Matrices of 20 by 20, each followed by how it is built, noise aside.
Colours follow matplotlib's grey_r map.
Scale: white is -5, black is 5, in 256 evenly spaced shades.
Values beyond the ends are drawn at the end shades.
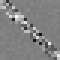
banded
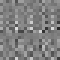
low rank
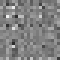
low rank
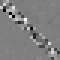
banded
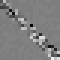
banded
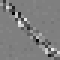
banded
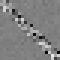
banded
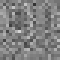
low rank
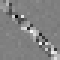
banded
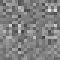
low rank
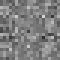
low rank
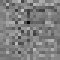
low rank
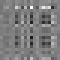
low rank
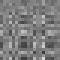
low rank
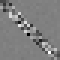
banded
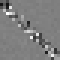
banded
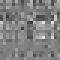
low rank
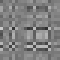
low rank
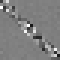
banded
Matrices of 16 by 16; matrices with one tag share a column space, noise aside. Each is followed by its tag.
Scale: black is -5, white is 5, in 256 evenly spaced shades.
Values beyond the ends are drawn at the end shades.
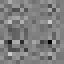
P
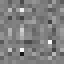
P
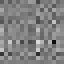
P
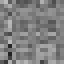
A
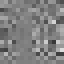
P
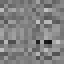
P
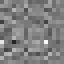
P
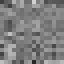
A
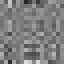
A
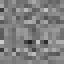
P
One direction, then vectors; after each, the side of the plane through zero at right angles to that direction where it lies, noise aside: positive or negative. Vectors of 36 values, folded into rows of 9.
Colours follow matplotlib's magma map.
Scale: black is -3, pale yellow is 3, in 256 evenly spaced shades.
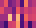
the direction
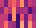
negative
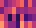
negative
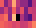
negative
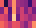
negative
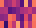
positive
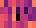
negative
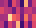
positive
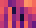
positive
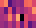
positive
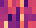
negative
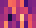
negative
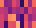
positive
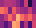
positive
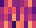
negative
